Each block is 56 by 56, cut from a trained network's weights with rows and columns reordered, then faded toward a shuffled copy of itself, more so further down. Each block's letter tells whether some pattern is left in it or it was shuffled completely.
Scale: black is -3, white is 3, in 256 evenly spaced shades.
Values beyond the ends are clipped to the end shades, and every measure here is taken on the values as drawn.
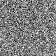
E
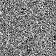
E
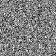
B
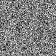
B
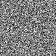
E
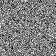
E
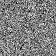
E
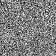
E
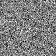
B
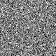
E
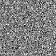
B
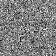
B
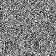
B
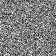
E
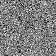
E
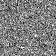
E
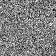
E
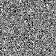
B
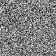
E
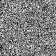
B
